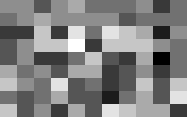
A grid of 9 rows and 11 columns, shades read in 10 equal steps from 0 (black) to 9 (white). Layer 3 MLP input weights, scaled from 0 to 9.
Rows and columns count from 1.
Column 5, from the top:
6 5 8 9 4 6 3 3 6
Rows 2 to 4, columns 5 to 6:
5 5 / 8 4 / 9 2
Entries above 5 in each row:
1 1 5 6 2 3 4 3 6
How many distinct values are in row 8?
5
